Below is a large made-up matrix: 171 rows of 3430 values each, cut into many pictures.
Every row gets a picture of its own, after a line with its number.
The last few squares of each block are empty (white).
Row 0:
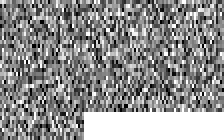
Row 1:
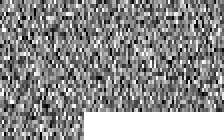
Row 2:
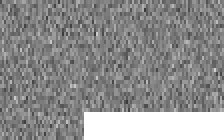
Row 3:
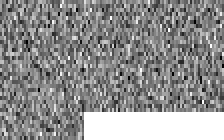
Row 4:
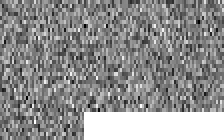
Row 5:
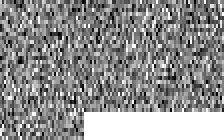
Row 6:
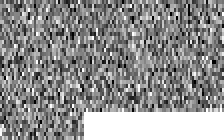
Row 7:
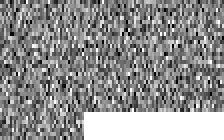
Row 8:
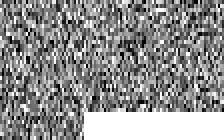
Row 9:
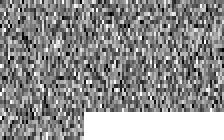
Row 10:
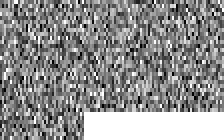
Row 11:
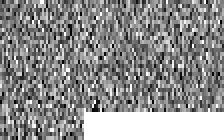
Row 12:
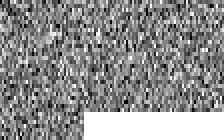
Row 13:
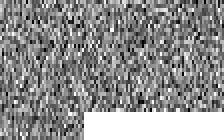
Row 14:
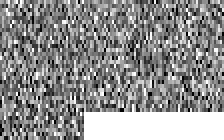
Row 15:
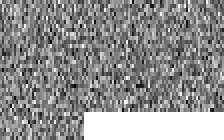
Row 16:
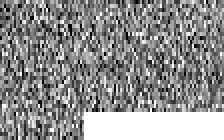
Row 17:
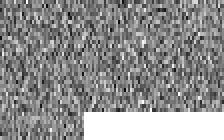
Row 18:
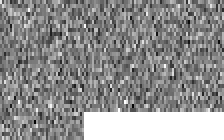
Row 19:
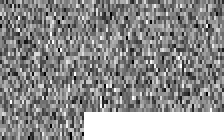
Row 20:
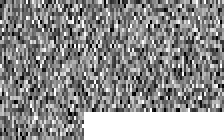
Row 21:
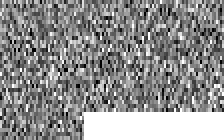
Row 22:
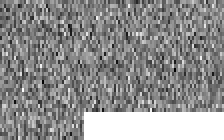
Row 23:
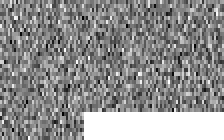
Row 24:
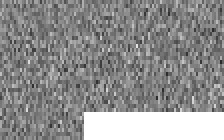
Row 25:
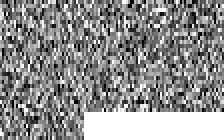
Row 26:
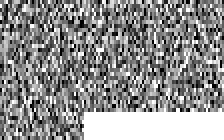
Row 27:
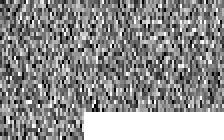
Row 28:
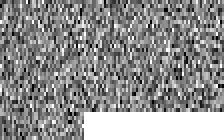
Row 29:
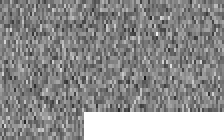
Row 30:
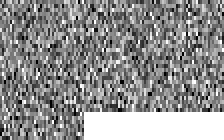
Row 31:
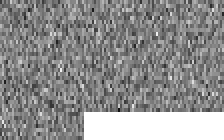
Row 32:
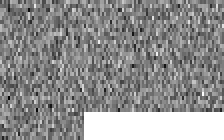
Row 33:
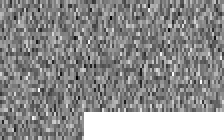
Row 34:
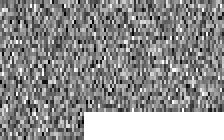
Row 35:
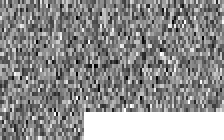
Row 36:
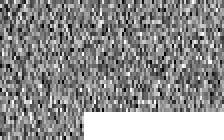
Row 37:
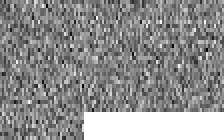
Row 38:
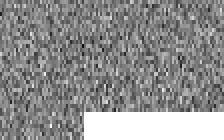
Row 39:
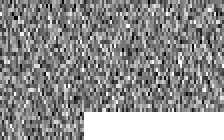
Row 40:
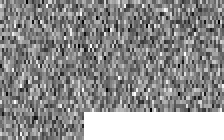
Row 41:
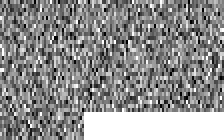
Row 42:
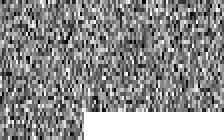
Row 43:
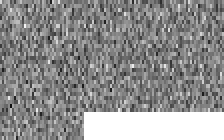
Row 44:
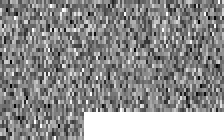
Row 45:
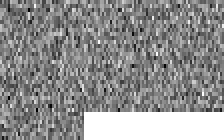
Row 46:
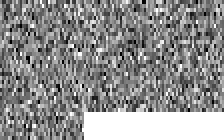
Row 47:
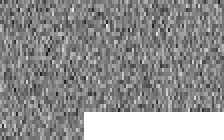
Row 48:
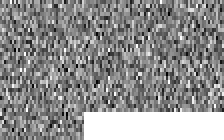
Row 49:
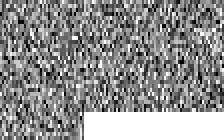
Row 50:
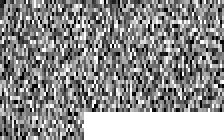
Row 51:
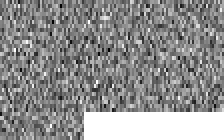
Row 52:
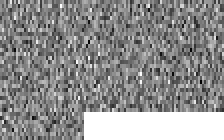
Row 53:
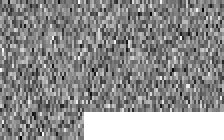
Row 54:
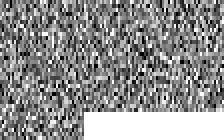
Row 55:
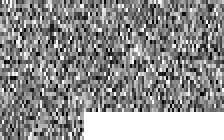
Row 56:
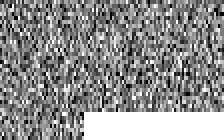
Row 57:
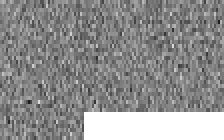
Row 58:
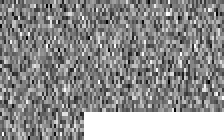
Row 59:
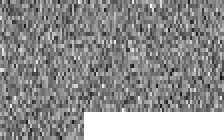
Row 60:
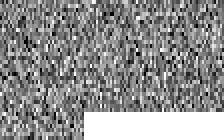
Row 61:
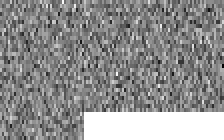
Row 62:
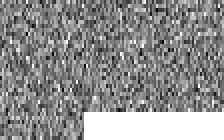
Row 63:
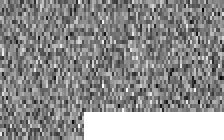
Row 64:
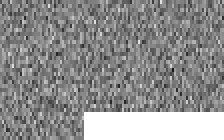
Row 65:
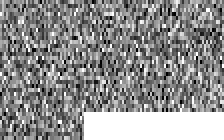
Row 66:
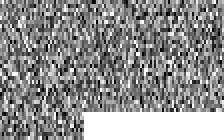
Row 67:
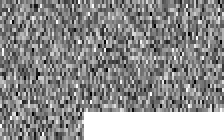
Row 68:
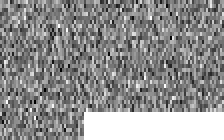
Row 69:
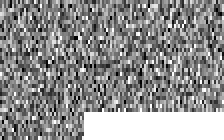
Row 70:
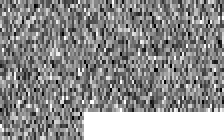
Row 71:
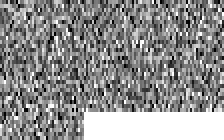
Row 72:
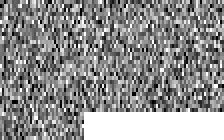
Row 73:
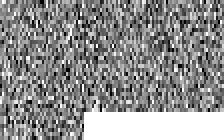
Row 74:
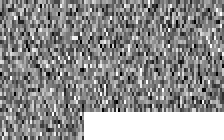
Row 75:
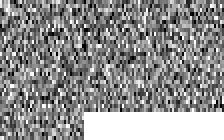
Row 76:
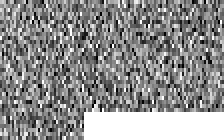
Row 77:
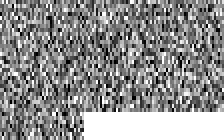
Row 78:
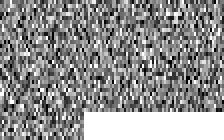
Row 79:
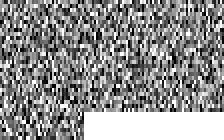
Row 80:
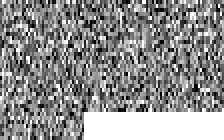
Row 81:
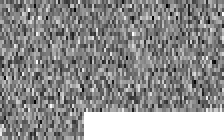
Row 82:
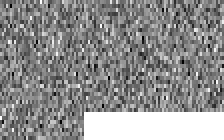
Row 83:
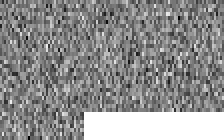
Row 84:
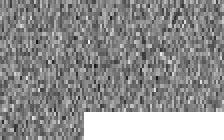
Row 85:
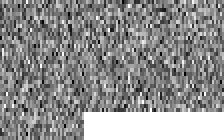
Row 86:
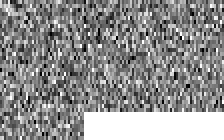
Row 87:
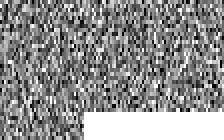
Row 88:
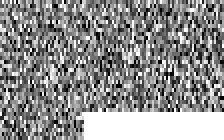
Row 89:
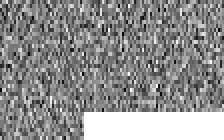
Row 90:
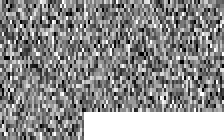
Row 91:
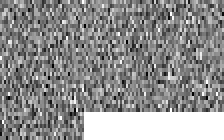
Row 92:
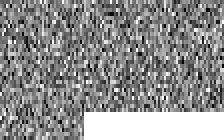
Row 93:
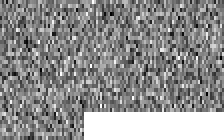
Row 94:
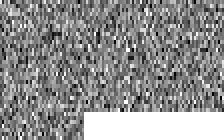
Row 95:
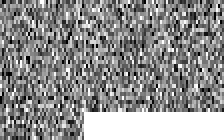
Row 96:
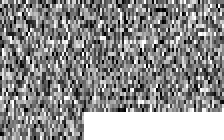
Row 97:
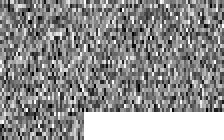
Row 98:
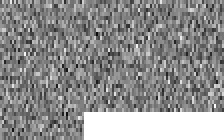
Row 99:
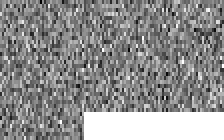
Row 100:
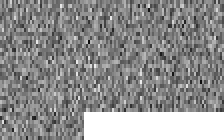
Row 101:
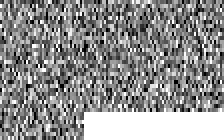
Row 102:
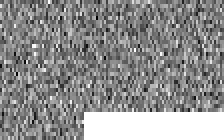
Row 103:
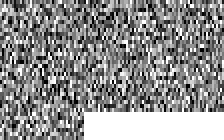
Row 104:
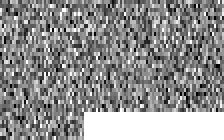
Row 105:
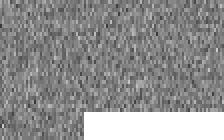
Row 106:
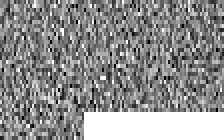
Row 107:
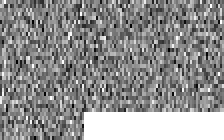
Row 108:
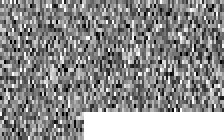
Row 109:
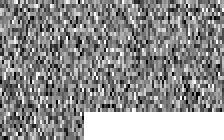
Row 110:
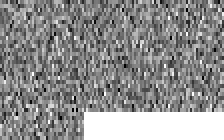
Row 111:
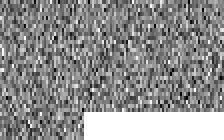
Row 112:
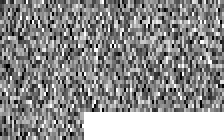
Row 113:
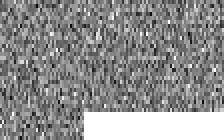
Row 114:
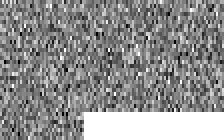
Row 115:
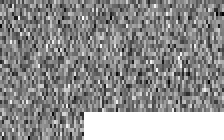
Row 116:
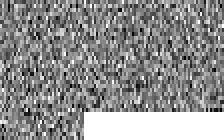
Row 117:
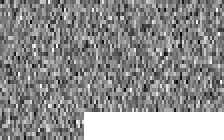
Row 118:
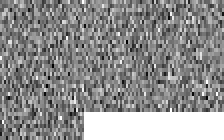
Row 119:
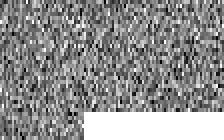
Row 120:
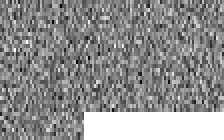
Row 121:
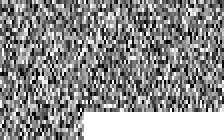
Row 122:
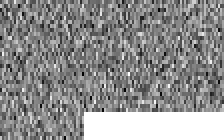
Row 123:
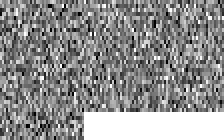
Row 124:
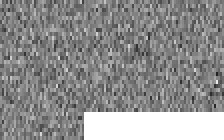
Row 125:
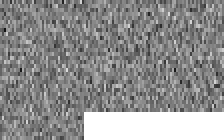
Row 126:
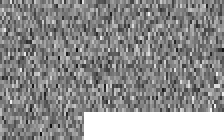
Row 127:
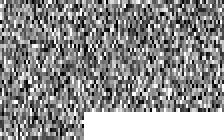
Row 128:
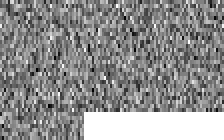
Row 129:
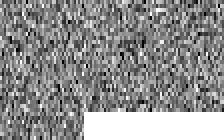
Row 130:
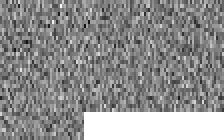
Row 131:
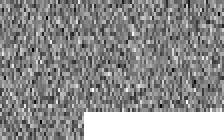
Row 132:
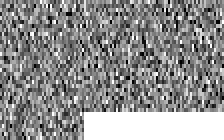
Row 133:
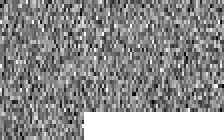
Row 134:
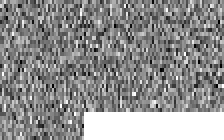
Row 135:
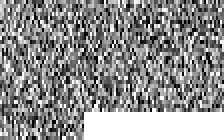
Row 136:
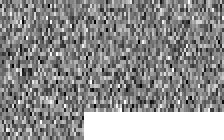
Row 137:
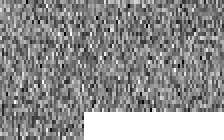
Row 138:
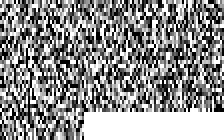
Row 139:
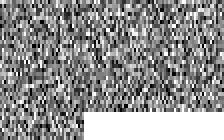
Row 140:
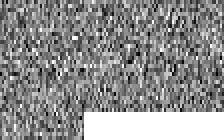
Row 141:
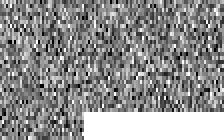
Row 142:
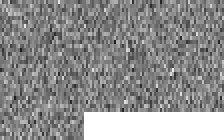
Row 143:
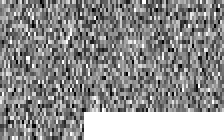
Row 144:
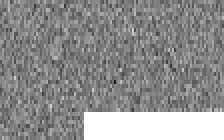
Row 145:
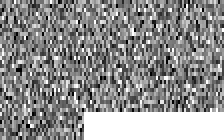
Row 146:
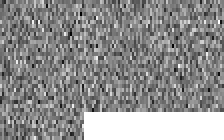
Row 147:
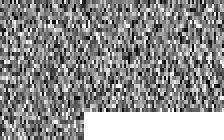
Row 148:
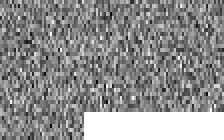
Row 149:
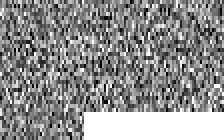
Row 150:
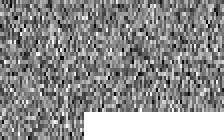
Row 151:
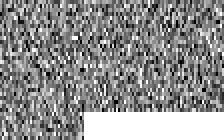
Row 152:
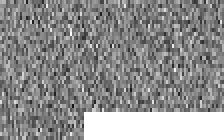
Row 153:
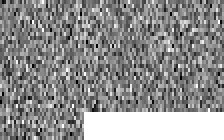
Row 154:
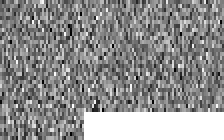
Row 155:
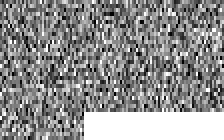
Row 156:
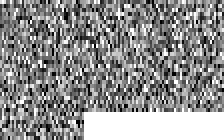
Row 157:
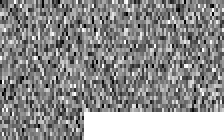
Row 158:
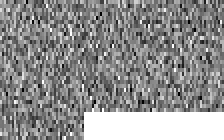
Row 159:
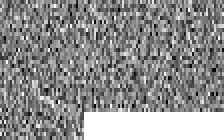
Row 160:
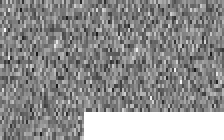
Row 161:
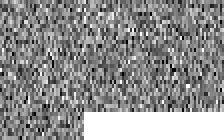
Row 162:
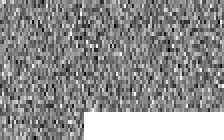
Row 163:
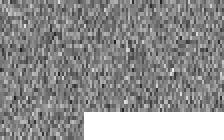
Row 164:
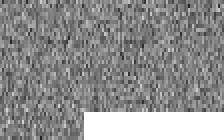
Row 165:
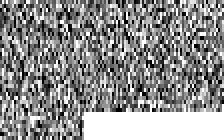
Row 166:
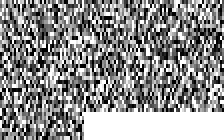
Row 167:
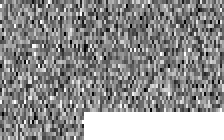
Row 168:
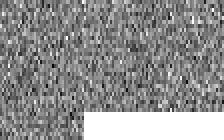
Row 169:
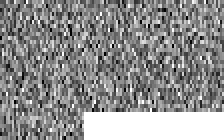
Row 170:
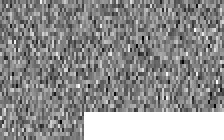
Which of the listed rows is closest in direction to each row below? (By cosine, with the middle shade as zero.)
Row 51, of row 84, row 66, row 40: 84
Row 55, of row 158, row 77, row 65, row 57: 77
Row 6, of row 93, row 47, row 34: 93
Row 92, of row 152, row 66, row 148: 148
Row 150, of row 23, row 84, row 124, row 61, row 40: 124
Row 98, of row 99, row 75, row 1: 1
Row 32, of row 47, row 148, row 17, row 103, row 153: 47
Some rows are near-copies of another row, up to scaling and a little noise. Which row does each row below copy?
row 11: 154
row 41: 111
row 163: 142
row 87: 26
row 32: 45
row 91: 118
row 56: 115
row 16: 22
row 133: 72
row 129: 8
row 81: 6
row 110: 71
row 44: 104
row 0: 139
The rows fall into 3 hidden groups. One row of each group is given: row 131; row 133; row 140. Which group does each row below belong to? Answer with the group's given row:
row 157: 131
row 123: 131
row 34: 131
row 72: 133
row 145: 131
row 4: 131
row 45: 131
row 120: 140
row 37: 133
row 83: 140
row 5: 131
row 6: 131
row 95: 133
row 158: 133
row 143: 133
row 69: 140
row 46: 133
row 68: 131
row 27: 133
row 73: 133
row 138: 131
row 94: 131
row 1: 140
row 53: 131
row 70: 131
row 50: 133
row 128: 131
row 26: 133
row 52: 140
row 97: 131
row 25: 133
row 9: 140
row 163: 131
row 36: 133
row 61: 140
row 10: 131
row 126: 140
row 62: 133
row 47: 131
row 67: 131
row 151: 140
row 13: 133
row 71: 131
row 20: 133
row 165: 133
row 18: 131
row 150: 140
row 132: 140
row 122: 133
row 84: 140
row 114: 140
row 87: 133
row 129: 133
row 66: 140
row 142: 131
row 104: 131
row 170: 140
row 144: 131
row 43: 131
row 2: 131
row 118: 131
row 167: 133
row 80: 133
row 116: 131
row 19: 140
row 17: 133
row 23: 140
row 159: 131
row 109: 131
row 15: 131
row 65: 140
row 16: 133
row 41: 131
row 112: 133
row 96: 133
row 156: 133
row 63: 131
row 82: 140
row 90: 140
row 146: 133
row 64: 131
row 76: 133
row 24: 140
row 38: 140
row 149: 140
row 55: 140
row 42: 133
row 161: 131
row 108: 140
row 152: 133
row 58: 140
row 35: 140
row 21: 140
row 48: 140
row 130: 140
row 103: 131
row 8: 133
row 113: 131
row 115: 140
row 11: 133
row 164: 133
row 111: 131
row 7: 133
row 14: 131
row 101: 133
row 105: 131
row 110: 131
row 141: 140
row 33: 140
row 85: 133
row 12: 131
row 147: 140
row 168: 131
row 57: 133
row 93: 140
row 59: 131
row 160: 140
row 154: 133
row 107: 133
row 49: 140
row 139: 133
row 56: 140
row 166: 140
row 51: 140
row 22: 133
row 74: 140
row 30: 131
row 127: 133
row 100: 140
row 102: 133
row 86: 131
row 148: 140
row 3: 140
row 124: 140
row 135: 133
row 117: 133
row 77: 140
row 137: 133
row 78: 140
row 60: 140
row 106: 131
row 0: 133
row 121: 131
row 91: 131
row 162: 133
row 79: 131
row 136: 131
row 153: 133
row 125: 140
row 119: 133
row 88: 140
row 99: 140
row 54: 140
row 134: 133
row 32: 131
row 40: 133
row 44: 131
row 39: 140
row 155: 140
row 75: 131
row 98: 140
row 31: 131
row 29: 131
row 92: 140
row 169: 133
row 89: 133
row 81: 131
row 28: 133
